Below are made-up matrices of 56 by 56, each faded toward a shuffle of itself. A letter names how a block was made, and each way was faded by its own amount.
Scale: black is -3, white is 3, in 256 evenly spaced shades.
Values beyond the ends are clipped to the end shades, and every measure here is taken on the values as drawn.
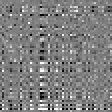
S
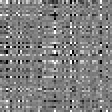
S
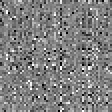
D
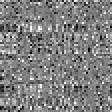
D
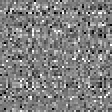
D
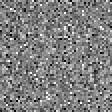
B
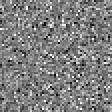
B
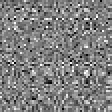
D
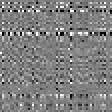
S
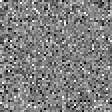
B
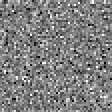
B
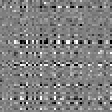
S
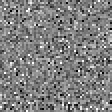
B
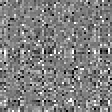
D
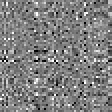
D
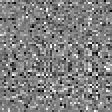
D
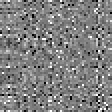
D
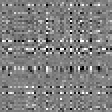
S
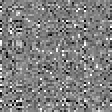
D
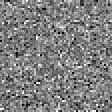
B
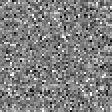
B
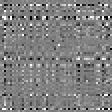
S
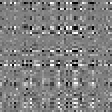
S
